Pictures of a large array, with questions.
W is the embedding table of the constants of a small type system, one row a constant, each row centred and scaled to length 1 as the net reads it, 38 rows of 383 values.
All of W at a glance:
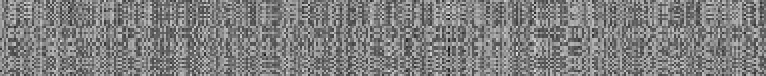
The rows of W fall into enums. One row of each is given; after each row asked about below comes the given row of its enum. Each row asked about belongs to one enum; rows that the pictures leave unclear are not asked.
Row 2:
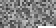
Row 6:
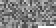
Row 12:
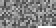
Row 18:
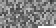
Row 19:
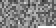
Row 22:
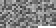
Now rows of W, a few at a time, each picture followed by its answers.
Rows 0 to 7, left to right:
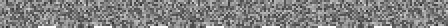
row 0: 18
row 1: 6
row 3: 6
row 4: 12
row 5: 22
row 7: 2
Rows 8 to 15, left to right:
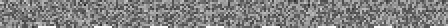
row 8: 6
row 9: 2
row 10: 22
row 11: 22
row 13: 19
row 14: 18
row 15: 18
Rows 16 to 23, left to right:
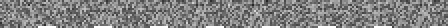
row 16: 2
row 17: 18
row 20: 19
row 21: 22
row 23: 19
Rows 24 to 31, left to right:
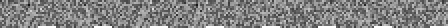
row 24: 19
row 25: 2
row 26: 19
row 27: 19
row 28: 12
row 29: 18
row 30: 2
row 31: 18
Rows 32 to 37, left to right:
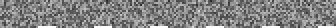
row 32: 12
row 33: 18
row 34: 2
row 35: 19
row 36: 12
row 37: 2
